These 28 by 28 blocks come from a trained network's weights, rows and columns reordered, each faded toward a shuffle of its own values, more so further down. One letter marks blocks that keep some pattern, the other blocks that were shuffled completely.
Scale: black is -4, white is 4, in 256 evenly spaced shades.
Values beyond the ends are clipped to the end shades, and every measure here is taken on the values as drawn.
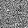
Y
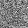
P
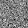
Y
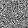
P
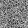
P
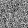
P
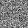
P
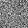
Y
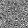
Y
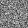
P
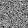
P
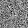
P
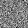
P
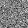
P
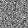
Y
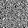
Y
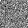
P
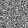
P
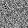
P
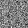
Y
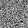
P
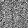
Y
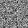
Y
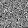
P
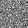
P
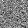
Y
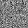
Y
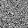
P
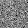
P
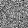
Y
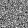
P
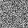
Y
